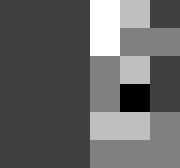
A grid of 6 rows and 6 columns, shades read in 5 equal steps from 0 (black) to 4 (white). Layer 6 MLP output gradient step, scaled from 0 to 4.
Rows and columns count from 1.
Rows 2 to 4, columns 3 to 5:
1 4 2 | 1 2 3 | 1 2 0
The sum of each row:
11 11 9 6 11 9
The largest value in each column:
1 1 1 4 3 2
